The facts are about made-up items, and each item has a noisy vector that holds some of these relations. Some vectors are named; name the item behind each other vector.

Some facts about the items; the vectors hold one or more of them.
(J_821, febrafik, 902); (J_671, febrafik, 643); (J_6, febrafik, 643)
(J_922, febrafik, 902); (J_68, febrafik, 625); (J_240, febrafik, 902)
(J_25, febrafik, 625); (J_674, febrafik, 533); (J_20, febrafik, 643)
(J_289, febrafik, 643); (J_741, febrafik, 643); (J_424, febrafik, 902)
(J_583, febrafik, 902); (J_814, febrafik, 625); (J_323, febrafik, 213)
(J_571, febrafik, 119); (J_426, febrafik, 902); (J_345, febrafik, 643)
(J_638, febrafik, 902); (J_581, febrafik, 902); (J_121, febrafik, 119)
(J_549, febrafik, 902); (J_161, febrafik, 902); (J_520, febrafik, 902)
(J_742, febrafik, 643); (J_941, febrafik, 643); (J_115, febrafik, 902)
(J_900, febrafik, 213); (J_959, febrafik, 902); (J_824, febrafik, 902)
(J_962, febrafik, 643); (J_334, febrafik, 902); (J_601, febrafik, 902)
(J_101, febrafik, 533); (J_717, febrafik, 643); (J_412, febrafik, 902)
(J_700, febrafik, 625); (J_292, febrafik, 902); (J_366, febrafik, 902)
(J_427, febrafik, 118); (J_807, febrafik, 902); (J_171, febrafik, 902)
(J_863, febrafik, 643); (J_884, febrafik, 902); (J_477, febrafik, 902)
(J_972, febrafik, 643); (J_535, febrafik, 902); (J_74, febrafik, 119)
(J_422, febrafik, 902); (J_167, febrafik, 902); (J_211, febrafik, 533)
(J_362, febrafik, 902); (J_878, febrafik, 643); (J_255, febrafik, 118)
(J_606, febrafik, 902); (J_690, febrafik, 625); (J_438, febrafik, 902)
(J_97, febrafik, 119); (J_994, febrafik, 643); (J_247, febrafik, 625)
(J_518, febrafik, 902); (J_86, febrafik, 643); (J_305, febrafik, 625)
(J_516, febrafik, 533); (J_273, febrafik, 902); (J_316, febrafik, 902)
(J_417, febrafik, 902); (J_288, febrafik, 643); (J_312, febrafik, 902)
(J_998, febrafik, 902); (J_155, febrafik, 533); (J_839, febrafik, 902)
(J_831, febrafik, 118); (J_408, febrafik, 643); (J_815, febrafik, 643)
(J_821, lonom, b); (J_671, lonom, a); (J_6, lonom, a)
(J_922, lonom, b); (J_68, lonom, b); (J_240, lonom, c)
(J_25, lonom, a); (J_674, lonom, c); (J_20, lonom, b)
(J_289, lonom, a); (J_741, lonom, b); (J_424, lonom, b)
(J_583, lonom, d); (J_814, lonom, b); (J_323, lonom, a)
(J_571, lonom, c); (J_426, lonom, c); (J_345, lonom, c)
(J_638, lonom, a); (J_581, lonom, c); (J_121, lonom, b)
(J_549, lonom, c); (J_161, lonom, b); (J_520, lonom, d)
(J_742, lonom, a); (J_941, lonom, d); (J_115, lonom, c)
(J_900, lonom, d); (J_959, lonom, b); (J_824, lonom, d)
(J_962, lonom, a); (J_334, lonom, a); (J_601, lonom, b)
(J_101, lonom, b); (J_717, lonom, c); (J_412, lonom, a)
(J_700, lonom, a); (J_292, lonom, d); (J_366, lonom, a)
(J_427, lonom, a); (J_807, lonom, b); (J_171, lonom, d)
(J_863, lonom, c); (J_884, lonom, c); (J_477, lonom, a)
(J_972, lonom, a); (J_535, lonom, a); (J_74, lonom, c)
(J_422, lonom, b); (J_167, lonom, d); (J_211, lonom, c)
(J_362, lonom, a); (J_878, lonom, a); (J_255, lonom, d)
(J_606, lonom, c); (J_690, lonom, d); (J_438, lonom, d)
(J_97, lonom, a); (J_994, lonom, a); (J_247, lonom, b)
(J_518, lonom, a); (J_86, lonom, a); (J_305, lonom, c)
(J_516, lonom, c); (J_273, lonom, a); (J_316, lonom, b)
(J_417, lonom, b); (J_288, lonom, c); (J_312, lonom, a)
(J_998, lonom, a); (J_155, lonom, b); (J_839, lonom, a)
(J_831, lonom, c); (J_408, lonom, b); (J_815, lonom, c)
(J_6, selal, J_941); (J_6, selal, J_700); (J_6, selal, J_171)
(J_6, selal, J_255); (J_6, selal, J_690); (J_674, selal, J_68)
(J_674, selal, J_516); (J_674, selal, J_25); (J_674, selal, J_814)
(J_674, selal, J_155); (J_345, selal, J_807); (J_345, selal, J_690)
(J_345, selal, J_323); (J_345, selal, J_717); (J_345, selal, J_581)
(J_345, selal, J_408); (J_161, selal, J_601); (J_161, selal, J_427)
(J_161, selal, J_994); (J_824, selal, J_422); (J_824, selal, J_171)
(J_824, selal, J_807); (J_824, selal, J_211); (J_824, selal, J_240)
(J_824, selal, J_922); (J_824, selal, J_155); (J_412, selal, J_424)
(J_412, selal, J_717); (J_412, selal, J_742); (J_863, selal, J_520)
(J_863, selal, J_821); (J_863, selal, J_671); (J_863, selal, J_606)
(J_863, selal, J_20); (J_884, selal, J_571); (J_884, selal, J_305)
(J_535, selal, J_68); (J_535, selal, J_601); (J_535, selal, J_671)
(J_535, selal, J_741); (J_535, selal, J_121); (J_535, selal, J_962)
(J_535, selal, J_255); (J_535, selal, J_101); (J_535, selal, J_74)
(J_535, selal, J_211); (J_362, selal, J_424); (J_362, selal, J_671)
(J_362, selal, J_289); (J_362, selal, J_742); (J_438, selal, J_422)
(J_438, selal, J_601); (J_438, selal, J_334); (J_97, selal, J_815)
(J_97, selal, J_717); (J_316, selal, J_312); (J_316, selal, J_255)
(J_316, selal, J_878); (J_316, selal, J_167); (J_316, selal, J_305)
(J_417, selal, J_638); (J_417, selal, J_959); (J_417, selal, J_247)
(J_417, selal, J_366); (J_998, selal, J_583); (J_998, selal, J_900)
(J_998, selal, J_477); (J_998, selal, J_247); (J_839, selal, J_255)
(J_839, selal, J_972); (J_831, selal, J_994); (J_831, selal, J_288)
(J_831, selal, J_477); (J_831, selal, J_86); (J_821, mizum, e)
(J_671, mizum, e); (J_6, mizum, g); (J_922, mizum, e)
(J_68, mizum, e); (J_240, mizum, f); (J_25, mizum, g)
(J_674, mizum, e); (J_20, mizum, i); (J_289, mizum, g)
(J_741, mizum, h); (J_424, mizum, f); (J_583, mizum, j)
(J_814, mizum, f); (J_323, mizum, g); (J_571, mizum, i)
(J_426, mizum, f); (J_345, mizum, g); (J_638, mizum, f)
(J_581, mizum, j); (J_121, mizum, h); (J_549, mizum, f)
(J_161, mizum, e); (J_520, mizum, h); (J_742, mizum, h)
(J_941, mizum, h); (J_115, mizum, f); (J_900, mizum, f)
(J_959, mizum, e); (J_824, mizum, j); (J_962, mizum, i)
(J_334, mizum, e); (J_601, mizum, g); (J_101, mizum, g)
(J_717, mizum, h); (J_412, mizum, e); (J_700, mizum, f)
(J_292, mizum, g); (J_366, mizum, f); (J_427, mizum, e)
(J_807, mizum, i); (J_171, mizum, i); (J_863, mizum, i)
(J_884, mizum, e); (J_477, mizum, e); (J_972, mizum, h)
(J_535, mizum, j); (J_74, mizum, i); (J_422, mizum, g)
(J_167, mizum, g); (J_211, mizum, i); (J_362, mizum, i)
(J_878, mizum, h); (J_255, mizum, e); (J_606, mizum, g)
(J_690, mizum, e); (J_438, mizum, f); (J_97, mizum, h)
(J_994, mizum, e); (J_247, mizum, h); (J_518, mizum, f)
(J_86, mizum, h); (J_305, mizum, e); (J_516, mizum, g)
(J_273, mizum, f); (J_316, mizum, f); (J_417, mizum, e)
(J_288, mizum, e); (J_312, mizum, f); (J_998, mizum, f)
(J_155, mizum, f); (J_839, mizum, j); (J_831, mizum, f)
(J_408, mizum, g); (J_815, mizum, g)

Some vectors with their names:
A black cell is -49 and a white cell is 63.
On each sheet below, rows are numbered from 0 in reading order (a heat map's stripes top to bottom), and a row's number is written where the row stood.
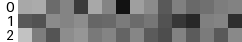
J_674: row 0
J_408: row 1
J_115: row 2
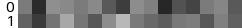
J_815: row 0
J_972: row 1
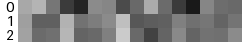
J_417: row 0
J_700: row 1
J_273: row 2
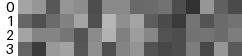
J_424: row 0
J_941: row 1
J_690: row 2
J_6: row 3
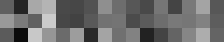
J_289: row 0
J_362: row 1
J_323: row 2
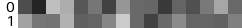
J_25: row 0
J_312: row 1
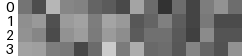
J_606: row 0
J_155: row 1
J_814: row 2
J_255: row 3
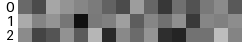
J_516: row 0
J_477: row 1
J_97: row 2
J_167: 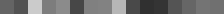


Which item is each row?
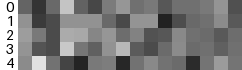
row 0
J_742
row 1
J_717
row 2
J_211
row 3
J_962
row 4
J_161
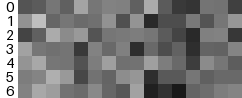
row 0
J_247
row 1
J_438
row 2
J_101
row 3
J_998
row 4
J_68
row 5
J_839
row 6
J_824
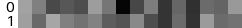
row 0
J_831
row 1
J_581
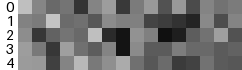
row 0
J_288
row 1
J_583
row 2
J_345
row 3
J_863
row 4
J_807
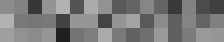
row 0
J_20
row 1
J_305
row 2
J_334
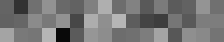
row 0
J_86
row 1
J_520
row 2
J_671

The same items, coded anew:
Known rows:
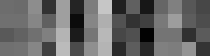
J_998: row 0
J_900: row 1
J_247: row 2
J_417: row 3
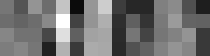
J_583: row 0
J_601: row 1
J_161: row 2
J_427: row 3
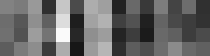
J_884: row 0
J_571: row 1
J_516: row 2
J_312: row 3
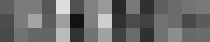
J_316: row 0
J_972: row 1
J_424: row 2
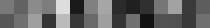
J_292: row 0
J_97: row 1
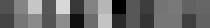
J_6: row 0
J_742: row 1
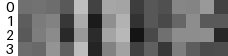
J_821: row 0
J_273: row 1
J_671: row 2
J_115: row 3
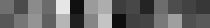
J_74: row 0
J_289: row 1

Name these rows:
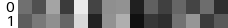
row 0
J_674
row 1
J_25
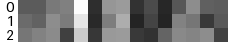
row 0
J_101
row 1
J_606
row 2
J_255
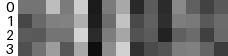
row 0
J_815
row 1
J_741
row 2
J_121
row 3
J_962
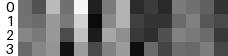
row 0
J_824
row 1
J_171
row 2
J_690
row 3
J_412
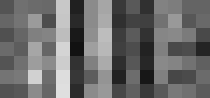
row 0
J_814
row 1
J_323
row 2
J_20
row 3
J_581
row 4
J_408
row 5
J_345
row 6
J_155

